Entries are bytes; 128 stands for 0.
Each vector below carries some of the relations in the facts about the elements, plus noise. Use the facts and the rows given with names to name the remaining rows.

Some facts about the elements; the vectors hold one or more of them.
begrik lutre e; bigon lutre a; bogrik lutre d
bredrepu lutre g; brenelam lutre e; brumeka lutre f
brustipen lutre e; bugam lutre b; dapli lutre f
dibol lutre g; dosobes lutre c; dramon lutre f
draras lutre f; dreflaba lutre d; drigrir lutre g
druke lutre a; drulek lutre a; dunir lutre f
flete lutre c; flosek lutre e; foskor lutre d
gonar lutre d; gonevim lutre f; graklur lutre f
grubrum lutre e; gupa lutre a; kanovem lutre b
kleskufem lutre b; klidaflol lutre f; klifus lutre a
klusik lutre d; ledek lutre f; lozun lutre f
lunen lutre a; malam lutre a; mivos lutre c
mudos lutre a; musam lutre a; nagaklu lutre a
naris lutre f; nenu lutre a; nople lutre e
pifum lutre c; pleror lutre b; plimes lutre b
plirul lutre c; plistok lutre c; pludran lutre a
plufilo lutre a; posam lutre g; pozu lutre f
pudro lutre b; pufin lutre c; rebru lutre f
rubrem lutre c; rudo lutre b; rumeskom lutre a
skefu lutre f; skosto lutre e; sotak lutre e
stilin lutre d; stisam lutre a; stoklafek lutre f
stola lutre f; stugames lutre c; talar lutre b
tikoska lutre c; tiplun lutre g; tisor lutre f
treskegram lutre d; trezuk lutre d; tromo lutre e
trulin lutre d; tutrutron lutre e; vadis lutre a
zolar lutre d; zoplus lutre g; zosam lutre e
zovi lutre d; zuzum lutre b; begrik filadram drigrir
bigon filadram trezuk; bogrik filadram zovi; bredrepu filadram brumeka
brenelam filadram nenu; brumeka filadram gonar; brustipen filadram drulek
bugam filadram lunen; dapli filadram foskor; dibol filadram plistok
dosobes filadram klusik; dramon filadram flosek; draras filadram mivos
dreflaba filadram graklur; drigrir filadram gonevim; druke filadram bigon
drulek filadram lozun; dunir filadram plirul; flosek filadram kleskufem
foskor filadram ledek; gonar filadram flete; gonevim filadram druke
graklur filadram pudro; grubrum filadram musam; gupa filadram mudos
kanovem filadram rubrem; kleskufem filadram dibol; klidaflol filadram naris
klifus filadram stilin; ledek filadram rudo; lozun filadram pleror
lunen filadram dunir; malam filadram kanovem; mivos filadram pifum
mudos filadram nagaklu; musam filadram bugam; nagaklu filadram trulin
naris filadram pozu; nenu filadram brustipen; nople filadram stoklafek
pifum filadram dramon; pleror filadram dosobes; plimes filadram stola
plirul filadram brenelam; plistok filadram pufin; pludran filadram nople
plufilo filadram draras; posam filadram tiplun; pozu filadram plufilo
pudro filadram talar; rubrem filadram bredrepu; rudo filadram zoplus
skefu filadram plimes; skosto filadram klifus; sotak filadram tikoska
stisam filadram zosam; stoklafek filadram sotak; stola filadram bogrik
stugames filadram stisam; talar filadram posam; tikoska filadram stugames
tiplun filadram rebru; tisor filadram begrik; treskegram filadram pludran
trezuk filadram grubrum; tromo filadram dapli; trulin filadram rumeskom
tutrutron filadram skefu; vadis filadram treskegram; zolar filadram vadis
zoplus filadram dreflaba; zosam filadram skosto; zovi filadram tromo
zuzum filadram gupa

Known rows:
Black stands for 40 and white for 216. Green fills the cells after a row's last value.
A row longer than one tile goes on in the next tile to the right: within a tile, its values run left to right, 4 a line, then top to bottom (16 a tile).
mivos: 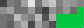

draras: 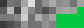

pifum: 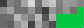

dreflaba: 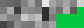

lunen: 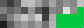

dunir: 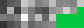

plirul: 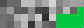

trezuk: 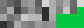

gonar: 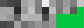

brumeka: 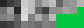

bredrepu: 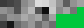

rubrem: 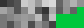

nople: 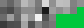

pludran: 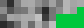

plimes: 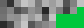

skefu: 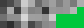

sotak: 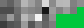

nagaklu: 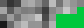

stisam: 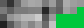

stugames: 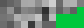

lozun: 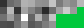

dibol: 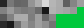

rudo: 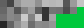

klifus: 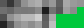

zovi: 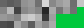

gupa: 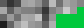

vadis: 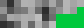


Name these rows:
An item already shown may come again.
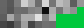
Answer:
tutrutron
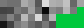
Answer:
begrik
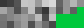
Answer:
rubrem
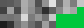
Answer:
tisor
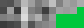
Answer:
stoklafek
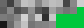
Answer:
bugam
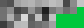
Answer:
pleror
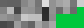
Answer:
foskor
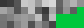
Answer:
rubrem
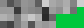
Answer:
zolar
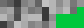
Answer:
trulin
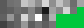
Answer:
brenelam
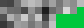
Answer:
drulek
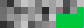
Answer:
plimes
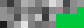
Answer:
zuzum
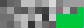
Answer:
plirul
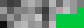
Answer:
rumeskom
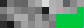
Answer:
dibol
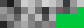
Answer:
kanovem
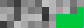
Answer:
trulin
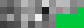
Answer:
nople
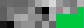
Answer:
drigrir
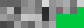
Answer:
foskor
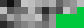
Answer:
malam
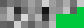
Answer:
klusik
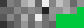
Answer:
flosek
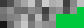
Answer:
kleskufem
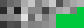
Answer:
rebru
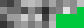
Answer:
nenu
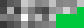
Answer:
dunir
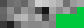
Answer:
zoplus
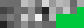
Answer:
grubrum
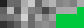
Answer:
dramon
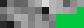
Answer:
dibol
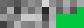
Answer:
stilin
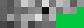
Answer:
tutrutron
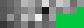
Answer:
tromo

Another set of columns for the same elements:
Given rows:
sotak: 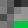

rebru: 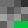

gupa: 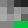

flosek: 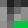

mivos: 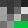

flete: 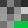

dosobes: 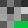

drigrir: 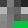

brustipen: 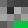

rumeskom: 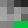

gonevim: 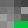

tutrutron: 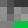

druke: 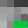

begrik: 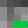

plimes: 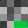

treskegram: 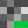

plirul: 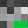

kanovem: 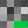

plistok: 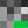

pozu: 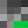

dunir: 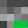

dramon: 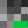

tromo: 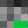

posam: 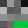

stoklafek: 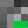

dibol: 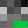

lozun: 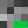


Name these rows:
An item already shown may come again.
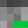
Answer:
grubrum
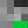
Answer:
klifus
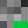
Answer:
graklur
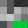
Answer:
nenu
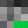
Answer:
tromo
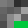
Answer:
stoklafek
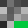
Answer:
foskor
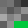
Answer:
rebru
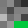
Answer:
brumeka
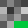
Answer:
trulin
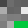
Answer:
trezuk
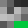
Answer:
drulek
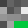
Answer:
bugam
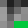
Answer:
flosek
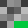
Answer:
dreflaba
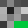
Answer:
pleror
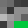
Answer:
lozun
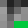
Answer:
flosek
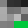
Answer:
plufilo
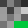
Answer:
flete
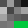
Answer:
bredrepu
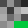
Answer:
rubrem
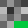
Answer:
gonar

